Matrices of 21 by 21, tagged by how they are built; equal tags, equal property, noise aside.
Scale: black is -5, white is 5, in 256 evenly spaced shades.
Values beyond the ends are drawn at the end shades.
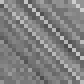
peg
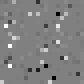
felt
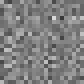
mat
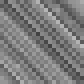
peg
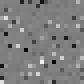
felt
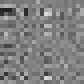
mat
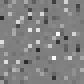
felt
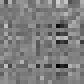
mat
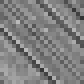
peg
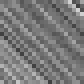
peg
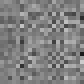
mat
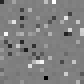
felt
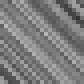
peg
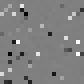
felt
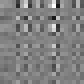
mat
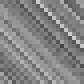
peg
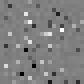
felt
